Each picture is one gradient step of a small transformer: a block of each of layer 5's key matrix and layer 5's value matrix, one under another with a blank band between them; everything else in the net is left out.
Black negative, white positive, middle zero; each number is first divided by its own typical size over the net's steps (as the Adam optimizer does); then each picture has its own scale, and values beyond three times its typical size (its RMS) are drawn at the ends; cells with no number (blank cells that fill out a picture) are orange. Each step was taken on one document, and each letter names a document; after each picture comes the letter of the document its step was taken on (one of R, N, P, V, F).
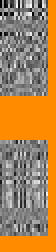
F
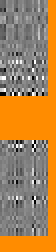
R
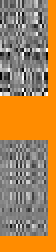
F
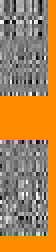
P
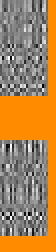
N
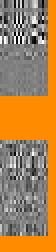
F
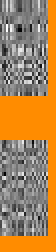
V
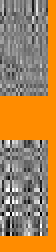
N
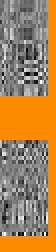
V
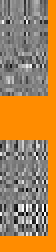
P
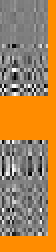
N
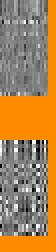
P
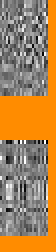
F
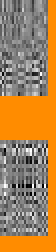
V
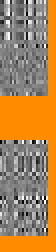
P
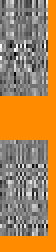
F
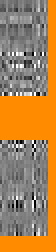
R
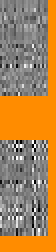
R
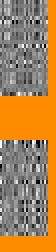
P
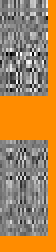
F
